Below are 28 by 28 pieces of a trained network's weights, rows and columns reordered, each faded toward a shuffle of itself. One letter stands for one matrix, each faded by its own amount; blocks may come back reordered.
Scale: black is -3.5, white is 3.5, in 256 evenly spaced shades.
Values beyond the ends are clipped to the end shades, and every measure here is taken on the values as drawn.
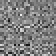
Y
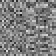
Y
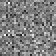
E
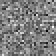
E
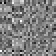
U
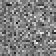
E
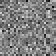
Y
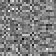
Y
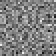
Y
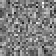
Y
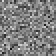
E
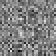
U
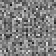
E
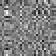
U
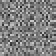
Y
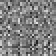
U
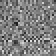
Y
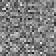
Y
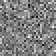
E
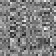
U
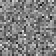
E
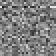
Y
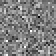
E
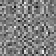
U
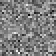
E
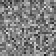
E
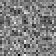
Y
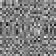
U
